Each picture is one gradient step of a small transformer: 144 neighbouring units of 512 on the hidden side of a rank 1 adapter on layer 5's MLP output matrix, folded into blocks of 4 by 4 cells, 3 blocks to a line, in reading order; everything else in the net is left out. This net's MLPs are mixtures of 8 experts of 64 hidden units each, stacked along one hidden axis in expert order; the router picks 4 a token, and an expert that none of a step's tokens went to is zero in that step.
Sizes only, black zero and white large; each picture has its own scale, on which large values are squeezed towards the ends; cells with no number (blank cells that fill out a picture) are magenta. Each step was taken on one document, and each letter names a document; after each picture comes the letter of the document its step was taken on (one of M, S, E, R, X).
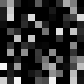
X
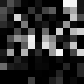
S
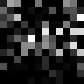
S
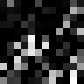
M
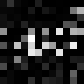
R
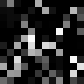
R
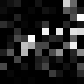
S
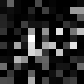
R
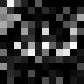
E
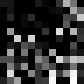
X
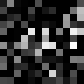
R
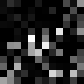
M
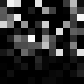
S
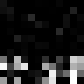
X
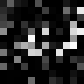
E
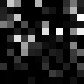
S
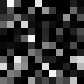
R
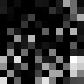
X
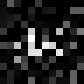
R
